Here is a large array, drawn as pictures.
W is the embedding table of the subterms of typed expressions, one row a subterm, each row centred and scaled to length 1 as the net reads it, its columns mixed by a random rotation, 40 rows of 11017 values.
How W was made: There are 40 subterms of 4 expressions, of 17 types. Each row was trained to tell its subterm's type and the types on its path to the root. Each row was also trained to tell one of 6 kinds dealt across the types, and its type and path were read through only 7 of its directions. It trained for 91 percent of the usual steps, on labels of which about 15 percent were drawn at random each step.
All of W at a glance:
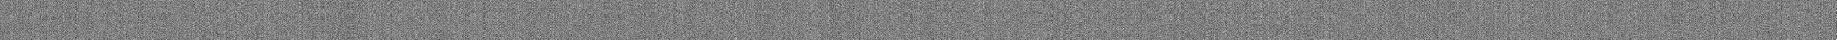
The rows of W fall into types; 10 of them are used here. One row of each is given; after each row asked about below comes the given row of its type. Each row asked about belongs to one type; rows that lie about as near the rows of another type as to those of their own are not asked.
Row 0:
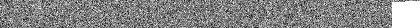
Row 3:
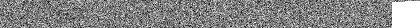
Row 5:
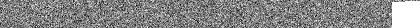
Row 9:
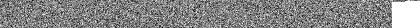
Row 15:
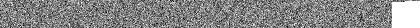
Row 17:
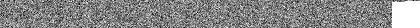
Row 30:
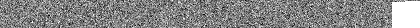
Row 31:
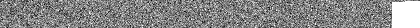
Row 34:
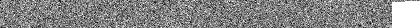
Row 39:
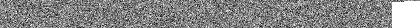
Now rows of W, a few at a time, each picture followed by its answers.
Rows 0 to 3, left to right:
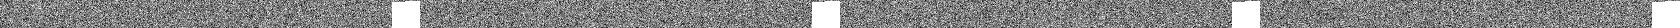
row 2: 3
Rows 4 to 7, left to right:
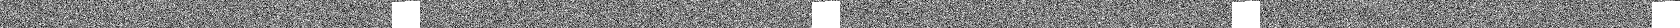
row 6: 3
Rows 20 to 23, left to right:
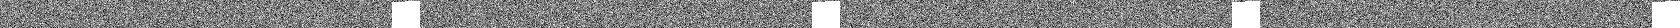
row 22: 0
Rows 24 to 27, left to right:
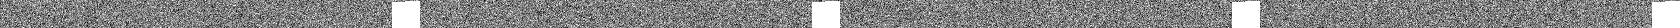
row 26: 31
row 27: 0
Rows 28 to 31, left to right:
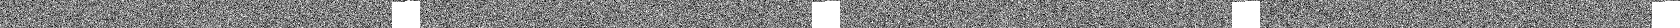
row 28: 9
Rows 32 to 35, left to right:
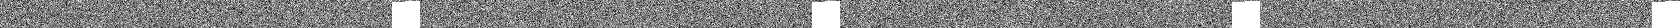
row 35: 15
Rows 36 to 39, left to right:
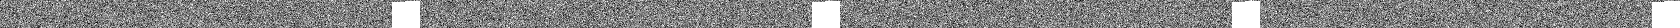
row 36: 34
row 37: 3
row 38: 15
